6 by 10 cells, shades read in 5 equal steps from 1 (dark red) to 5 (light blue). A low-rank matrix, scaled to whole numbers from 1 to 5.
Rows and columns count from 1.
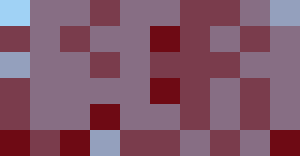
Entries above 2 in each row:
7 5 6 6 6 3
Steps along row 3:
down same down up down same same up same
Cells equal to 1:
6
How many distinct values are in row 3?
3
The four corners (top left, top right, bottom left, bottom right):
5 4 1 1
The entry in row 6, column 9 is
3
